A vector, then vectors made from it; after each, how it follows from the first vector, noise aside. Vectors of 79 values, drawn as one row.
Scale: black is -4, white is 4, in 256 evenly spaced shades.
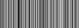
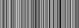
reversed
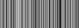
reversed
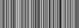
reversed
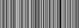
reversed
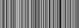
reversed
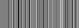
partly zeroed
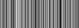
reversed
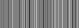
partly zeroed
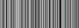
reversed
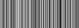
reversed
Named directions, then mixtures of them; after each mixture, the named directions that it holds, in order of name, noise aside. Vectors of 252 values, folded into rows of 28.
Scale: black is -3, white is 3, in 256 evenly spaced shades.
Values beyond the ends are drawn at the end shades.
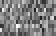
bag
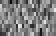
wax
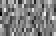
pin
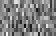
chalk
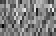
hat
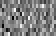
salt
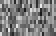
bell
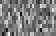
bell, salt, wax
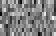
pin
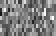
bag, pin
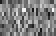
hat, wax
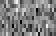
chalk, hat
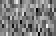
chalk, hat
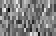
bag, chalk, pin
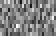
bag, bell, pin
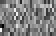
bag, hat, salt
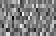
chalk, salt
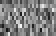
hat, salt, wax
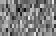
bell, hat, salt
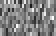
bag, bell, pin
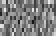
hat, pin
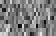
bag, pin, wax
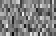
bell, chalk, salt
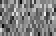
hat, pin, salt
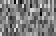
bell, pin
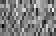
hat
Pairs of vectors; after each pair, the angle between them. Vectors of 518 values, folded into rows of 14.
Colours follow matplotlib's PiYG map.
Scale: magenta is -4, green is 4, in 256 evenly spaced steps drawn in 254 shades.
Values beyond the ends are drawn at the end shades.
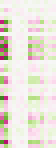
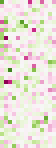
partly aligned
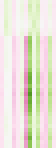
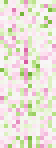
partly aligned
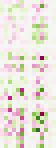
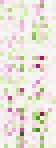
nearly parallel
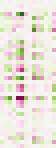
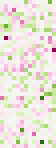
partly aligned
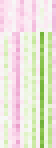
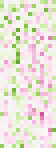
partly opposed
